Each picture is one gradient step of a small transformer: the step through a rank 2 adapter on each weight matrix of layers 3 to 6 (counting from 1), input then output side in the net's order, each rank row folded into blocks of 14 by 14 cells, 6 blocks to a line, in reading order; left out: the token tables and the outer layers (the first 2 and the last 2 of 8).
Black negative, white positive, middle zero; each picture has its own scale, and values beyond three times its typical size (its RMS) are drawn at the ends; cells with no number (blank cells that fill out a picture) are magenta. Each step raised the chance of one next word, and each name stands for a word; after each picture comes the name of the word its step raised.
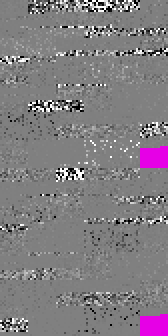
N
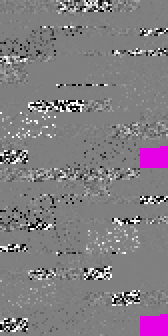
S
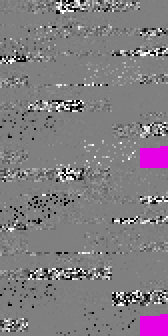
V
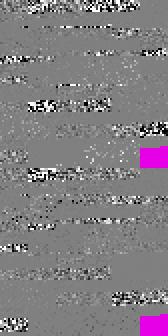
N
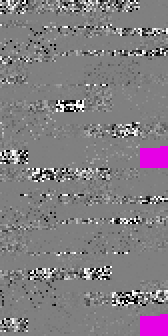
S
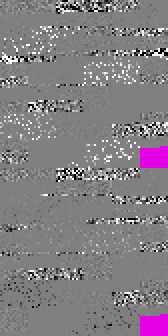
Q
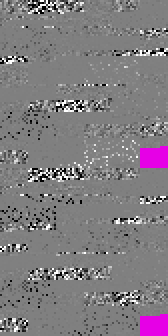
V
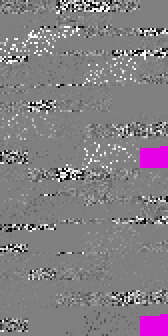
Q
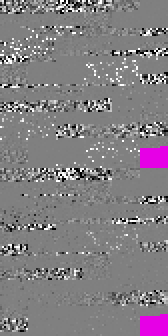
Q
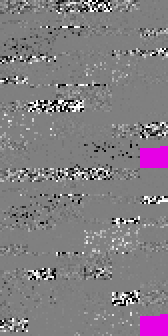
S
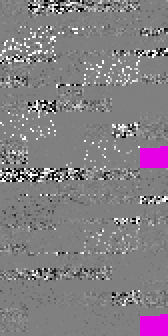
Q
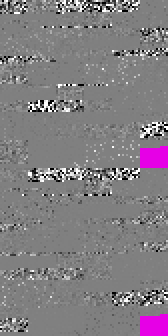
N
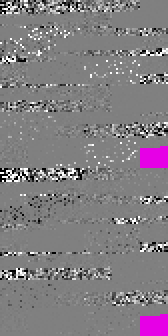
Q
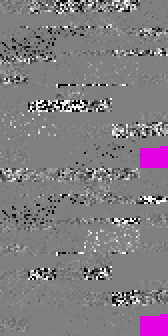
S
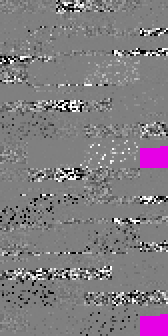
V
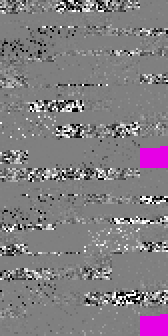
S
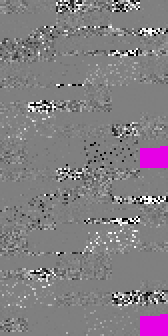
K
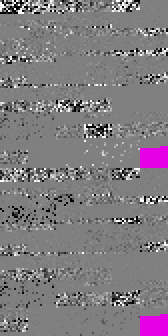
V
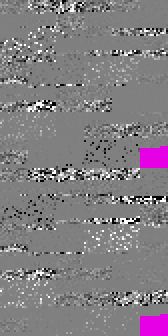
K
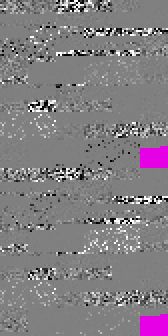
K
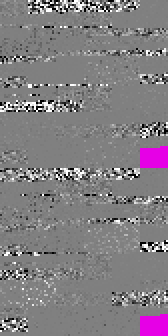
N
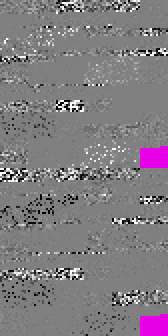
V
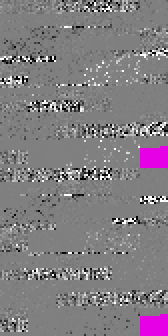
N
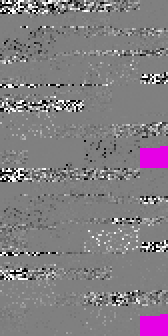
S
